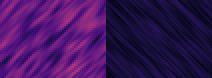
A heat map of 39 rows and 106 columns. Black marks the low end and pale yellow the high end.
It is made of 1 by 2 panels. Panel 1,1: low, slanting up to the right. Panel 1,2: very low, slanting down to the right, faint in contrast.
